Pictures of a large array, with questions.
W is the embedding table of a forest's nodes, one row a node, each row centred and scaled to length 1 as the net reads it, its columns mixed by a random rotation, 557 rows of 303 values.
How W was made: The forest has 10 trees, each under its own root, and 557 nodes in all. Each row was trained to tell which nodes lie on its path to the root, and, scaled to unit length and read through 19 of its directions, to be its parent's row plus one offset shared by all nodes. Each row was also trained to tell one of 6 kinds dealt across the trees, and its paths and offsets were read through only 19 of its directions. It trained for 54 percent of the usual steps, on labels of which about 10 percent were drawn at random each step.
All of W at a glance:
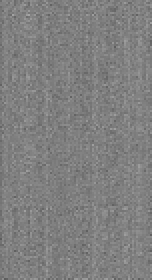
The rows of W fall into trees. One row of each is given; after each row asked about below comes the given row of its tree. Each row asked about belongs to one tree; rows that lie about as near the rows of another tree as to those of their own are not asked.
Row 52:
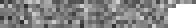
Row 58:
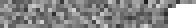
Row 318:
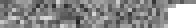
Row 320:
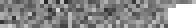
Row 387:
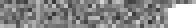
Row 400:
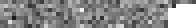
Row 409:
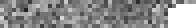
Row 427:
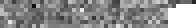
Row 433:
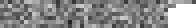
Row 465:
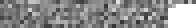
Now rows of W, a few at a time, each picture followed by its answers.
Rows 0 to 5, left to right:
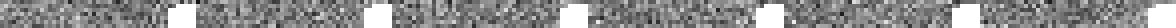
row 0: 400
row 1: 409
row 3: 52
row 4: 465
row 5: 400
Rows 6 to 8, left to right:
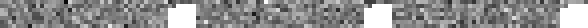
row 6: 320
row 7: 318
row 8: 400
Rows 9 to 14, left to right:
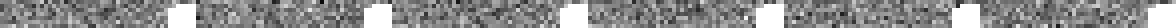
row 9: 320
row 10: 318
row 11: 320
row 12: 52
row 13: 433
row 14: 465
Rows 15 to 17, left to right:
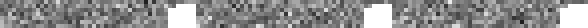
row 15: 58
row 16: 58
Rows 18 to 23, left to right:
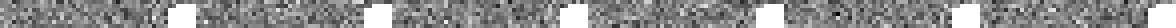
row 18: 427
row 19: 387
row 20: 400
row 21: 387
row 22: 58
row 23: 58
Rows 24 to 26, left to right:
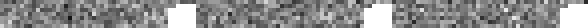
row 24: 427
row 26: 427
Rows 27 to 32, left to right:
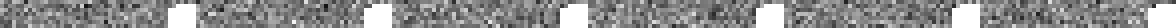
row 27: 387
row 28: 409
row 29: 58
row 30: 318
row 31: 465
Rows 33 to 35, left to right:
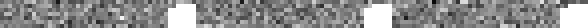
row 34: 320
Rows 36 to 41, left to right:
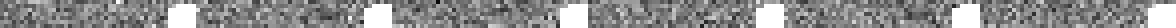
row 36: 465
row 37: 427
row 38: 433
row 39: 409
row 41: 387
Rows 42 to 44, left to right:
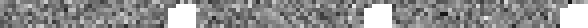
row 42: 58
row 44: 58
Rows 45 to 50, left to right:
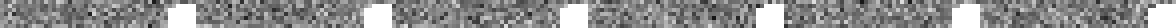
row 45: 387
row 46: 320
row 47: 387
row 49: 318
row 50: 433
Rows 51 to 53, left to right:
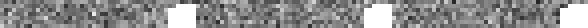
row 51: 427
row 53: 58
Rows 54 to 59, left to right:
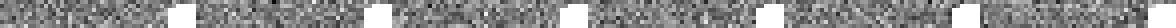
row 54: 320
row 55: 318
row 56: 58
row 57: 427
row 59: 465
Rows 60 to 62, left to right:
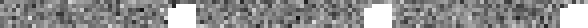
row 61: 400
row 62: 400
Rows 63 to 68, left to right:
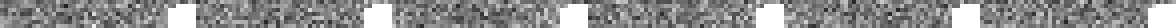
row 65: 427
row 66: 52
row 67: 400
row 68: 387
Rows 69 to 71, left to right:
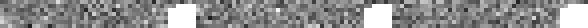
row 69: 409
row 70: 387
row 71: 387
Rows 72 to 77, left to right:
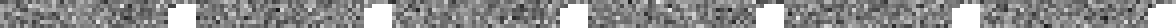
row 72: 433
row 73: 52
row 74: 433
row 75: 318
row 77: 52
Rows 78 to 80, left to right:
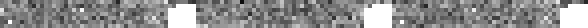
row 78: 427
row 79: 433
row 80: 427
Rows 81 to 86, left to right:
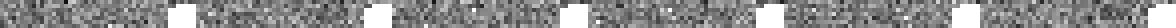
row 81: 320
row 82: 433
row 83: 387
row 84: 427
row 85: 427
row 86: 400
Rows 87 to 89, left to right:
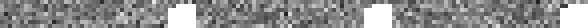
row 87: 427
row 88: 58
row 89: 433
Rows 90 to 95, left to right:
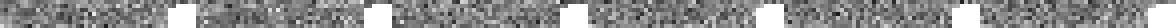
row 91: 427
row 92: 465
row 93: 427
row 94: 58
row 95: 400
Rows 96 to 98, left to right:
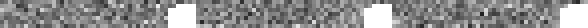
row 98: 465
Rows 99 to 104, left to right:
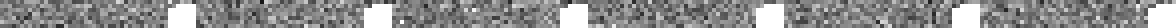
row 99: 58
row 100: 320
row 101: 427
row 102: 320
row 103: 58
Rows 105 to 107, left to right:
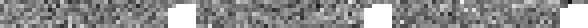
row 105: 400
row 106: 320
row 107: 58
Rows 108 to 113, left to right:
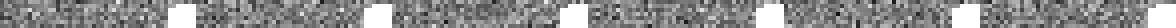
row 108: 465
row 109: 387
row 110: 427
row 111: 400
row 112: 58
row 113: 387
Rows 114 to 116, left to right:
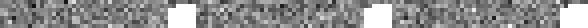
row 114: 320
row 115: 387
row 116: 400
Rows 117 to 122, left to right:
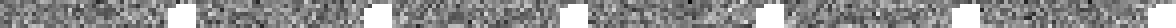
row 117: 52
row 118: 433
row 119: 58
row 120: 427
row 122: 433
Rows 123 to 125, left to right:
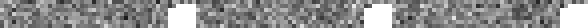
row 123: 320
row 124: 433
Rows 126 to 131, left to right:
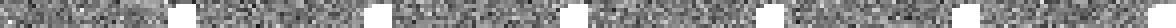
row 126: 427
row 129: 52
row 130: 320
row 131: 400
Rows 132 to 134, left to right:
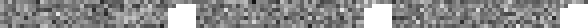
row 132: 400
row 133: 320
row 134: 52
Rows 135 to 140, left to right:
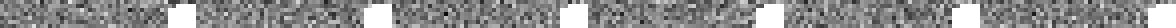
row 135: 318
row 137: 58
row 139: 400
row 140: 58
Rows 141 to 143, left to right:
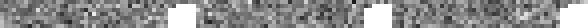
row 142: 320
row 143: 409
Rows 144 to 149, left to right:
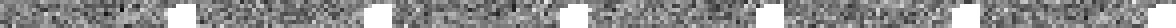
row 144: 400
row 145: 400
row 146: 320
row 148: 465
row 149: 427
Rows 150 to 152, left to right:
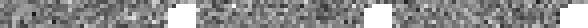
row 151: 387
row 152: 58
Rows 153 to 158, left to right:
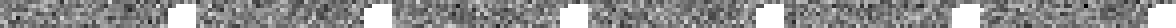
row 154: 433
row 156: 433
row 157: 387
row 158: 387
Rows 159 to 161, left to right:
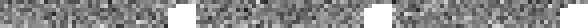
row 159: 433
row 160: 400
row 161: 409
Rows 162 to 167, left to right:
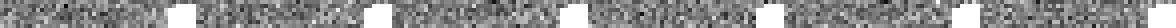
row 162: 427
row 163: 427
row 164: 52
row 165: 58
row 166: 52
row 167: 320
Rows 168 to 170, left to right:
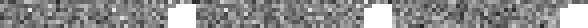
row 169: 427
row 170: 400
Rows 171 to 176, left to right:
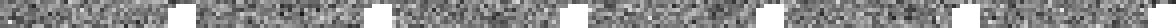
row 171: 465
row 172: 400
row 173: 400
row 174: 387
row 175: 400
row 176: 400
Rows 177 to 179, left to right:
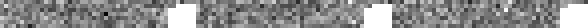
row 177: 400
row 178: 427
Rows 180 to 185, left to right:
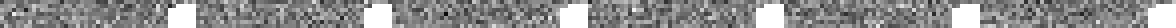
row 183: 409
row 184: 58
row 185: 320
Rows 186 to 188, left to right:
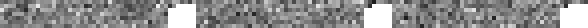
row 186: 387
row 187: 58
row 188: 400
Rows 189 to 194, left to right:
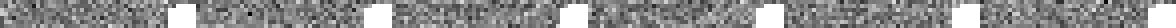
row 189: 320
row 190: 318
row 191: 318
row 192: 427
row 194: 318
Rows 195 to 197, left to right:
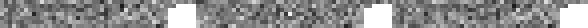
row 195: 320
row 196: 409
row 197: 320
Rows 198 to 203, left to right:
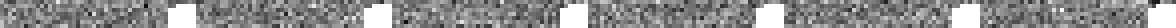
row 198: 58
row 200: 465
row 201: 318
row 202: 52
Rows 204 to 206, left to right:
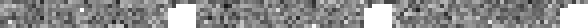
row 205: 400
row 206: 409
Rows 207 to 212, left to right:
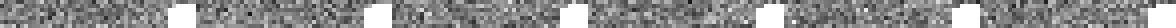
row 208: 318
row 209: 318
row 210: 427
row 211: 427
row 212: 320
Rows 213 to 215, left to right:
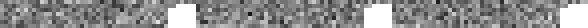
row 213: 427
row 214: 318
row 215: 433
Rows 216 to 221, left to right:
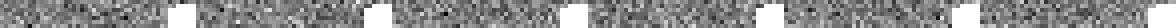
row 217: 58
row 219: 433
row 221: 320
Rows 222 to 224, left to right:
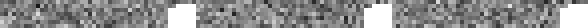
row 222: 58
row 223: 400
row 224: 387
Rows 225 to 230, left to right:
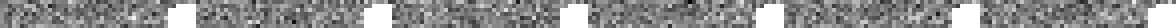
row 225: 409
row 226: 400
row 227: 318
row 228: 52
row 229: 409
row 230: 52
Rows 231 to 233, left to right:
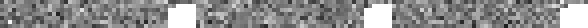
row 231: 465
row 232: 320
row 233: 433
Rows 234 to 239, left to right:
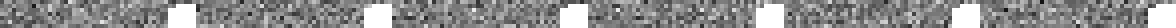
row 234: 465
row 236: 387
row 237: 320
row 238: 58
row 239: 58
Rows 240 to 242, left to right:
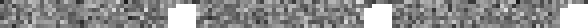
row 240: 318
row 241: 52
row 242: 387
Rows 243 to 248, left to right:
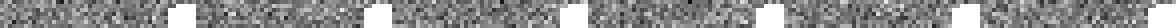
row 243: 427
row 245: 433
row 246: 427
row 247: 387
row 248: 433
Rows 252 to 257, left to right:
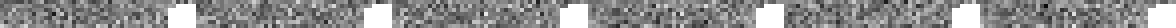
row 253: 465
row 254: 58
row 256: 58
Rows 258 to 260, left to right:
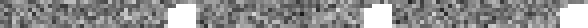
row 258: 409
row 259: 400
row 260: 400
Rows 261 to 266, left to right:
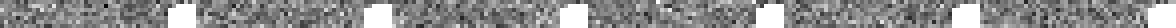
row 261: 387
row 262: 58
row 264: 318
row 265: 465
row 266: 52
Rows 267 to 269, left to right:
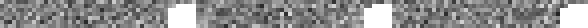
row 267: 387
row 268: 433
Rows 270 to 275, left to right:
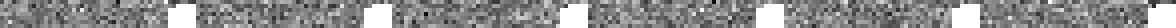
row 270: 427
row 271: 318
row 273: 318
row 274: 400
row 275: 318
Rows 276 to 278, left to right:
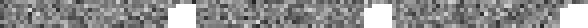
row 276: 318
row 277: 400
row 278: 387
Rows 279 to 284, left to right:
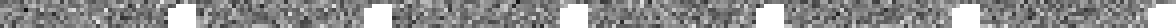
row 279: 58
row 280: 58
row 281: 387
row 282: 427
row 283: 427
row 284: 320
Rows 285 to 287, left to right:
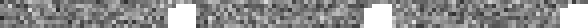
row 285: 52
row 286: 318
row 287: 400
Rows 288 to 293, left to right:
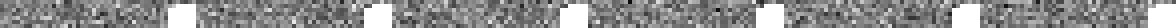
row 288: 465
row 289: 433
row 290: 433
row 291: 318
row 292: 58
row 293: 320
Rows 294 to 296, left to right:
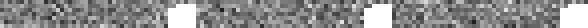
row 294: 433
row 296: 318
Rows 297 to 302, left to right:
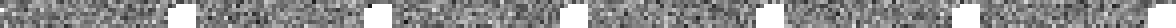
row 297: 52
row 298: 433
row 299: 465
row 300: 400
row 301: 58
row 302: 387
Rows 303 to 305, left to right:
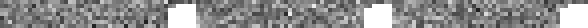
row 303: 465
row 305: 318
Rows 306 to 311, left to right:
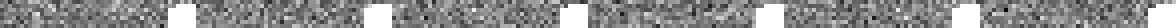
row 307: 387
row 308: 387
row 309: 320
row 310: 427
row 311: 409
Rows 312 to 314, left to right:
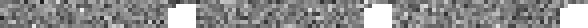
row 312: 387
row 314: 318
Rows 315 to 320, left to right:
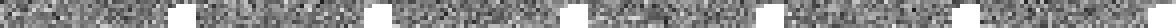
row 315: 409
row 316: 387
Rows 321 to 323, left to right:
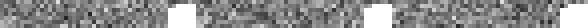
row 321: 58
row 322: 58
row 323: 387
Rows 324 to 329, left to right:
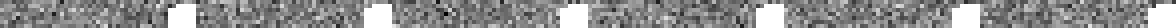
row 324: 58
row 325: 409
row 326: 427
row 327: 400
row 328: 387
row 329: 409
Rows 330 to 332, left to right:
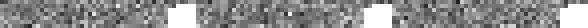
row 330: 409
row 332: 320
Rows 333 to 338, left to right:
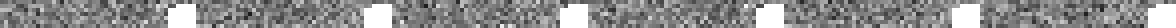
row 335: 320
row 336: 433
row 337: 320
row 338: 400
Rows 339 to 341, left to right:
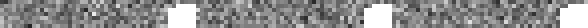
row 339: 409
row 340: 427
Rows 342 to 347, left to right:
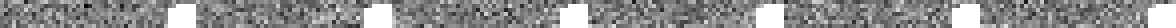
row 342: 387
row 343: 400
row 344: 409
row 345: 400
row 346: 52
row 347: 320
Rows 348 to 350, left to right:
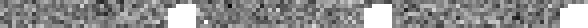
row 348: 52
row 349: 427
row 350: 465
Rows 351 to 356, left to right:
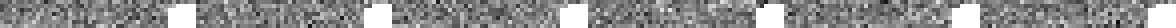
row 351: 318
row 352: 409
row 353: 320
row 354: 58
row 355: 52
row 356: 465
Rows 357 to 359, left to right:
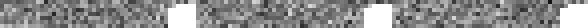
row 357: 52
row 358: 387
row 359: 387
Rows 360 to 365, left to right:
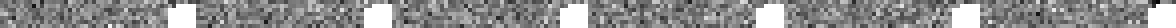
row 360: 320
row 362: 320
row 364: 387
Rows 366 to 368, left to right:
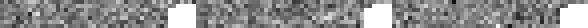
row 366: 58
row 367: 409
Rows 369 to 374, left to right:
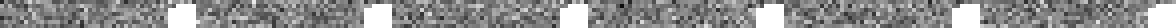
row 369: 52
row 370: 318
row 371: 58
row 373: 58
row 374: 400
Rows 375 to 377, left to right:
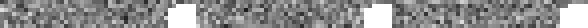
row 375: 52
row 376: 400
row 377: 318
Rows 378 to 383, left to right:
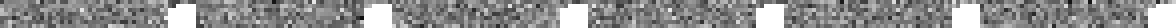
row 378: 52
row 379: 465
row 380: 320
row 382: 320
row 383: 58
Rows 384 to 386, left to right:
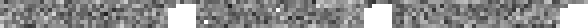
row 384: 400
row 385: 427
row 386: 409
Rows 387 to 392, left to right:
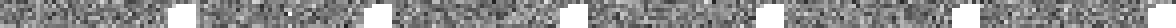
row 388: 387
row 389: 427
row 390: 465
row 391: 400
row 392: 52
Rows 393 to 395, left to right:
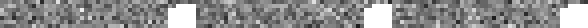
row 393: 387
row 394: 58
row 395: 400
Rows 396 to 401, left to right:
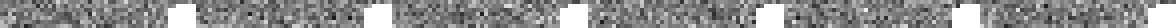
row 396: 58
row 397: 318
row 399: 427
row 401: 427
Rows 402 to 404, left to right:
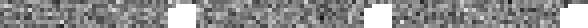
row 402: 400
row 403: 320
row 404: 433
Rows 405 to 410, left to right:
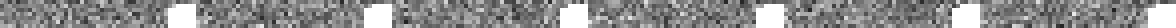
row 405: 387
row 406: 58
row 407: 320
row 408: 318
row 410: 387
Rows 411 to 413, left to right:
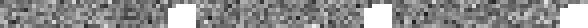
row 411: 318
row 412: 400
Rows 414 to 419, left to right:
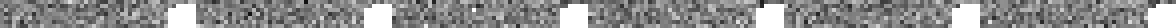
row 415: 427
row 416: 387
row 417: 52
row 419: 52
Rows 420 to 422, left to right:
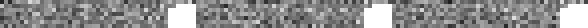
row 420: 52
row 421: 400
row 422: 427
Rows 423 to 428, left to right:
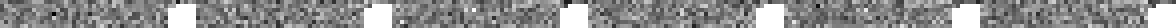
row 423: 58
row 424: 433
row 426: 387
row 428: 52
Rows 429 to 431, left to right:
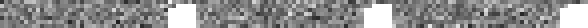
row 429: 433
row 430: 387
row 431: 465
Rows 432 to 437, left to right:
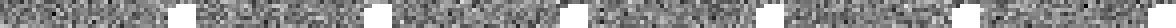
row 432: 58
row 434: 465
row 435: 320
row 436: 52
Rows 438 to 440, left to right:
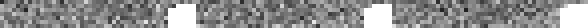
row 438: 433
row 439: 427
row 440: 400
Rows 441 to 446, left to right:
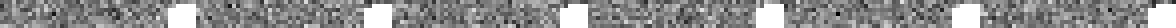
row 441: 409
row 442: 320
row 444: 400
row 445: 318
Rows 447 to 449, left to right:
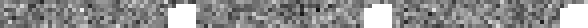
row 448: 400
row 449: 465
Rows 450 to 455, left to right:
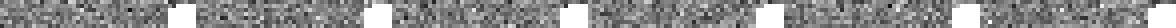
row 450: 318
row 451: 400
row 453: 387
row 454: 387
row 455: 427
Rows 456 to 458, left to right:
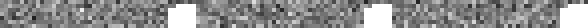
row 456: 387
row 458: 387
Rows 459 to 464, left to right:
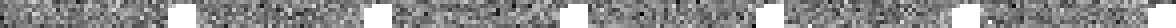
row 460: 320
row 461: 320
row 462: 58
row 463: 400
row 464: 427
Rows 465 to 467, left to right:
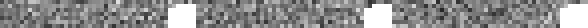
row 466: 52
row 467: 320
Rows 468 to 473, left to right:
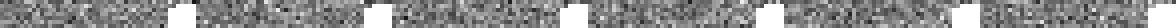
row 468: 58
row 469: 318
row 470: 433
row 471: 427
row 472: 52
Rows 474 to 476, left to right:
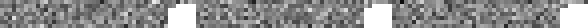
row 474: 58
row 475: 400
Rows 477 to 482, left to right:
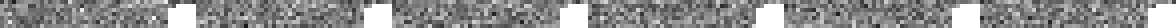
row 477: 427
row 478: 465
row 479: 465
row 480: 318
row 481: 318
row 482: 52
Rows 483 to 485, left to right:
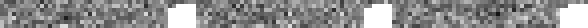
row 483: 58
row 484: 58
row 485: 400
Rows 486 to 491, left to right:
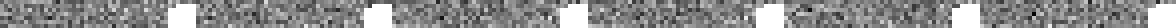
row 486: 320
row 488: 52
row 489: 52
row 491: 58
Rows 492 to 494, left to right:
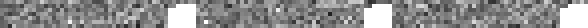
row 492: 465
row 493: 427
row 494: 58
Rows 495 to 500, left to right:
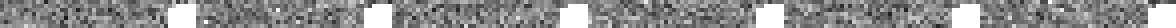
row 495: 52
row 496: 427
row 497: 387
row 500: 318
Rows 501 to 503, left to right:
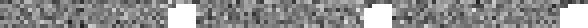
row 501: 433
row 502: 52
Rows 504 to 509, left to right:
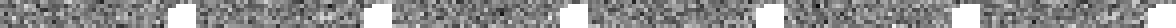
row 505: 409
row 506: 320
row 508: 320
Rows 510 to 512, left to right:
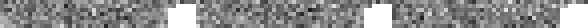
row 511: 400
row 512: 318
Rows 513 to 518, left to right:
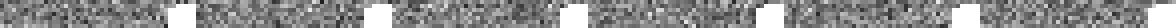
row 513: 52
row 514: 318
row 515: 387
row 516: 58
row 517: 320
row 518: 387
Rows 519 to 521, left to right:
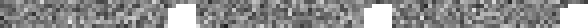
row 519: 465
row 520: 427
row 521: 387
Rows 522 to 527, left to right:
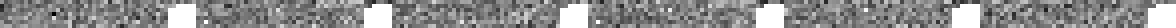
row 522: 318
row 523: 427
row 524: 465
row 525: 427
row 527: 387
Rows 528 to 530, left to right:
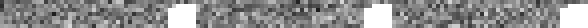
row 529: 400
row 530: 58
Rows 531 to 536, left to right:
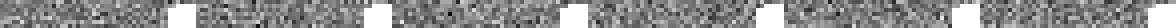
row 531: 465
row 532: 400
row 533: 465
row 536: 387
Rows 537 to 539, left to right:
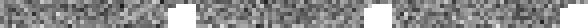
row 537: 320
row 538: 400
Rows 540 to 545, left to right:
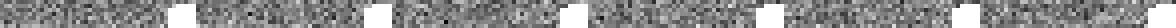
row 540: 387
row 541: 318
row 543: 320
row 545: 427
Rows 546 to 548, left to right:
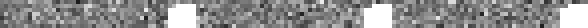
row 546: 465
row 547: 400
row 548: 387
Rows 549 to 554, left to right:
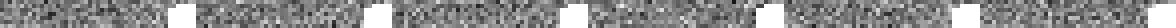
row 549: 433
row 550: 465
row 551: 387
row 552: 58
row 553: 320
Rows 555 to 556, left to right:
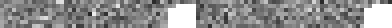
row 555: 387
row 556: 318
